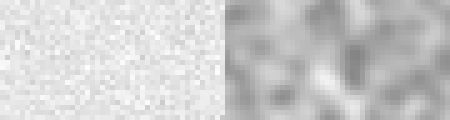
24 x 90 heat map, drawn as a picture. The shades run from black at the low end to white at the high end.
The table splits into one row of 2 panels. Panel 1,1: very high, fine-grained, faint in contrast. Panel 1,2: high, blotchy.
